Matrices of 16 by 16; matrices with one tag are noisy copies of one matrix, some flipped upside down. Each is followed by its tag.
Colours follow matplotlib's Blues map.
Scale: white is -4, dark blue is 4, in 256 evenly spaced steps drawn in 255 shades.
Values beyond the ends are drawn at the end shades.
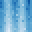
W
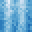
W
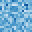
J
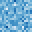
J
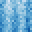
W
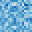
J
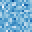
J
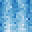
W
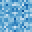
J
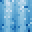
W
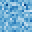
J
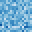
J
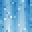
W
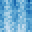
W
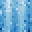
W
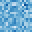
J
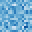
J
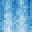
W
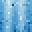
W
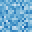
J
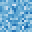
J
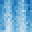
W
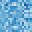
J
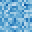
J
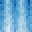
W
